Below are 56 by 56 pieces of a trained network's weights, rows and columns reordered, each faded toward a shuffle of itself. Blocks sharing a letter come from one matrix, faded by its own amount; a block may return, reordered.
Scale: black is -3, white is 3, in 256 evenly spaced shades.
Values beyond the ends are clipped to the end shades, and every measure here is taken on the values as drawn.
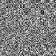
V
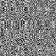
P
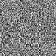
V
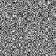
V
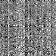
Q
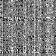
Q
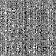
Q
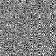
V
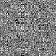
V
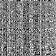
Q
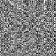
P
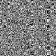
V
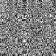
V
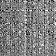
Q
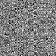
V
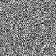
V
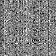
Q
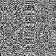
P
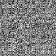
P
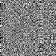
V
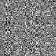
V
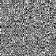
V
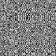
P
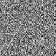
V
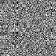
V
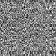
P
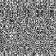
P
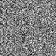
V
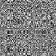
P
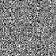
V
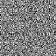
V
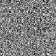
V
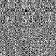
V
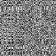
P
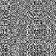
P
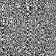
V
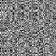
P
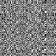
P
